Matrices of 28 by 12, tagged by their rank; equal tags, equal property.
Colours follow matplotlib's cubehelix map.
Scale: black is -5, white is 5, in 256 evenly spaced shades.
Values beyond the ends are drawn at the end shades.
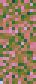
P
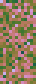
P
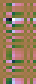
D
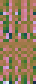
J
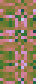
J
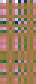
D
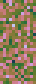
P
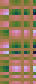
D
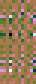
J
